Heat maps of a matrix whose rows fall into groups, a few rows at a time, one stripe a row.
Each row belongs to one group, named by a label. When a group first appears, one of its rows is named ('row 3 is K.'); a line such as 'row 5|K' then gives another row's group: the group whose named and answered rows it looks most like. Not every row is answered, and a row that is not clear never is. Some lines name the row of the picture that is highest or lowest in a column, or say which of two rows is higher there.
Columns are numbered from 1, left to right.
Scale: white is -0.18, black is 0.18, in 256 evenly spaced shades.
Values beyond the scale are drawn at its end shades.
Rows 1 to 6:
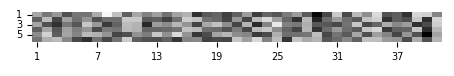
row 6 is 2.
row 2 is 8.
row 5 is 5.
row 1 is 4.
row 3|5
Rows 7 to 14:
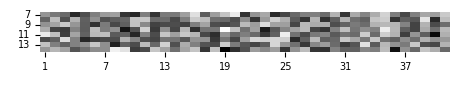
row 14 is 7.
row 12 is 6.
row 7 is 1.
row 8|8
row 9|2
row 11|5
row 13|5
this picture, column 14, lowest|11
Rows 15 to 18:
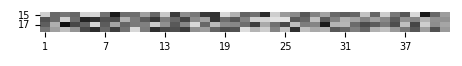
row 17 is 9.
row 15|5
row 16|6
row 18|2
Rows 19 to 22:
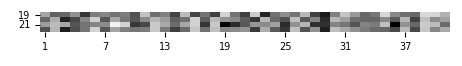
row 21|7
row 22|9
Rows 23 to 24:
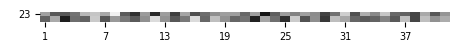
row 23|4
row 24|9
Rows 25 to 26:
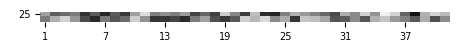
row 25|4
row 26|2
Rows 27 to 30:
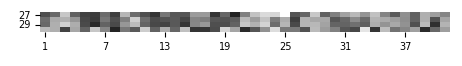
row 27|6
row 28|2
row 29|2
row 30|5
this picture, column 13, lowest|30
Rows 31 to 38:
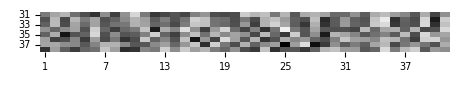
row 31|2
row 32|8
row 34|5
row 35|9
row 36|4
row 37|7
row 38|1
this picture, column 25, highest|37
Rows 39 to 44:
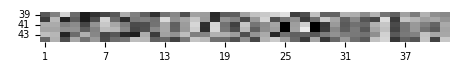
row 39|6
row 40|1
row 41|7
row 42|7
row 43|1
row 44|8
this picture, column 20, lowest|43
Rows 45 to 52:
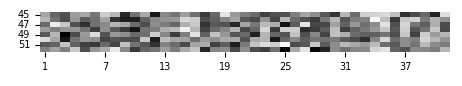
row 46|1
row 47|7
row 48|1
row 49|9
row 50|1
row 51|6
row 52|7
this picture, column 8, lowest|52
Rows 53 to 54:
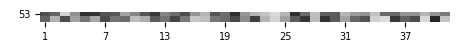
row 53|6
